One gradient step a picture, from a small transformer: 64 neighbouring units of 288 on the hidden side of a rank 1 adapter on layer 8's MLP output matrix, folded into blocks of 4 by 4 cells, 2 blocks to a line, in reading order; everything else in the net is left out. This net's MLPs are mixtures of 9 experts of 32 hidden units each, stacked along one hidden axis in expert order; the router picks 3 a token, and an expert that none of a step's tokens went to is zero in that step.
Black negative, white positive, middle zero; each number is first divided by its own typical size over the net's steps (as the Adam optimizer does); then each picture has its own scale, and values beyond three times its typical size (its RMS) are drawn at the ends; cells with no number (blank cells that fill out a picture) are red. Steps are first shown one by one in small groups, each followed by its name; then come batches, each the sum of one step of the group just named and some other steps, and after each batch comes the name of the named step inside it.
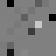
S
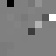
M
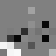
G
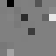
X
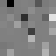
X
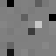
S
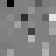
X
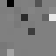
X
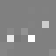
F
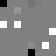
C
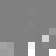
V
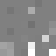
V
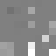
V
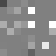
C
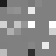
C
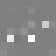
F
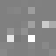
F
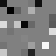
C
